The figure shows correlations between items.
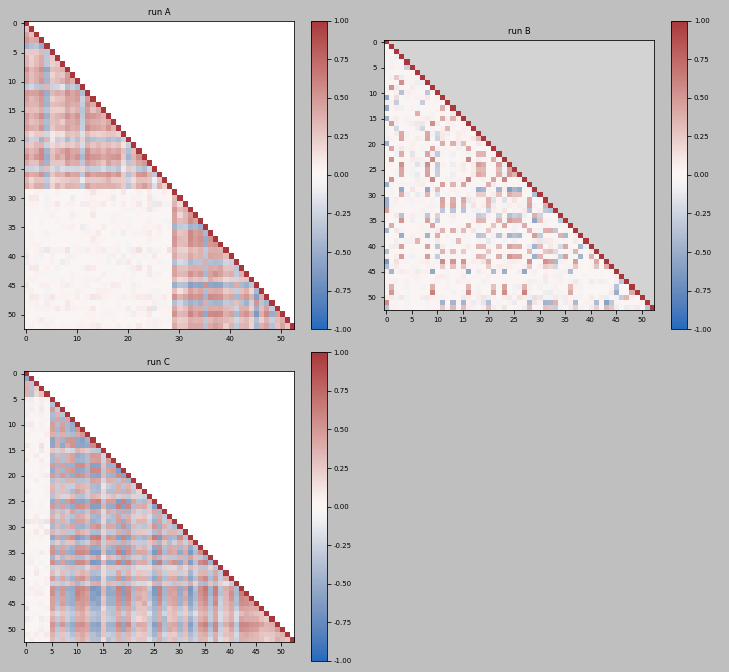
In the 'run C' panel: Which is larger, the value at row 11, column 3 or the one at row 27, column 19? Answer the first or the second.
the second
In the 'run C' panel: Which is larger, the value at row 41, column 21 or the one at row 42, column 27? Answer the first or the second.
the first
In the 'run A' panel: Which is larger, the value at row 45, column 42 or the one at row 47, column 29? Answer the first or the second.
the second
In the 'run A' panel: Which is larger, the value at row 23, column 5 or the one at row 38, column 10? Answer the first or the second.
the first
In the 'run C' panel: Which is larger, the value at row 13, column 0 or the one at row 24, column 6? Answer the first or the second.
the second
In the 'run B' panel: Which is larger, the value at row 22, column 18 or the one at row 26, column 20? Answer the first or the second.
the first
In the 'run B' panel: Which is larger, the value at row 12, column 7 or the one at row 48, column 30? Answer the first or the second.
the second
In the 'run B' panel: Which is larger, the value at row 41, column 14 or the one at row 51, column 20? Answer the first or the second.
the first
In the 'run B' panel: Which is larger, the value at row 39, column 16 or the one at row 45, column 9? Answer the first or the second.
the first
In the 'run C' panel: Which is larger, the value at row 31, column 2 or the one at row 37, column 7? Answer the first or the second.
the second
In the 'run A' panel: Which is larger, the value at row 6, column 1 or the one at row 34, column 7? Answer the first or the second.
the first
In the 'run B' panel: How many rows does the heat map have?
53
